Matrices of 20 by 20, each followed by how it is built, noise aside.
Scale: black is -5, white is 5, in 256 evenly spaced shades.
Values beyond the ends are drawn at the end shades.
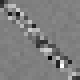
banded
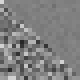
lower triangular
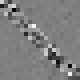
banded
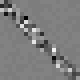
banded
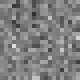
low rank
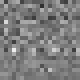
low rank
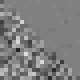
lower triangular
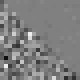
lower triangular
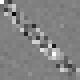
banded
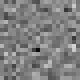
low rank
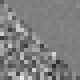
lower triangular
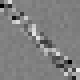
banded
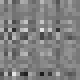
low rank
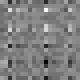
low rank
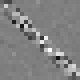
banded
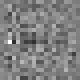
low rank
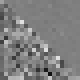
lower triangular
